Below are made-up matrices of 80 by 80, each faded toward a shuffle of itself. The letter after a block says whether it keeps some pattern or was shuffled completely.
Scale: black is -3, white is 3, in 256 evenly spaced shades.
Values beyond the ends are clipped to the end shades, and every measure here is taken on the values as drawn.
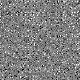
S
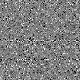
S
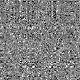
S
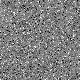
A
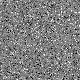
A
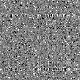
S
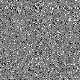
S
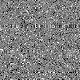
S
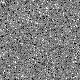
A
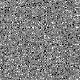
S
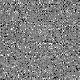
S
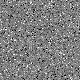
A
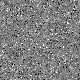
A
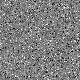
A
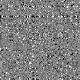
S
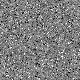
A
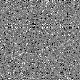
S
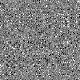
S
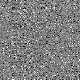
S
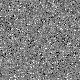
A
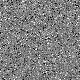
A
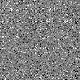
S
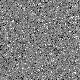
A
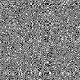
S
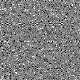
S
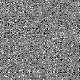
S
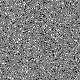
A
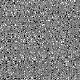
S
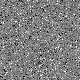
A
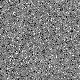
A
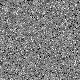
A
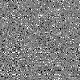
S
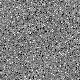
A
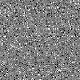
S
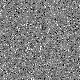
A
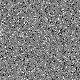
A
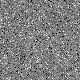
A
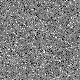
A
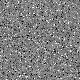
A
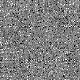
S
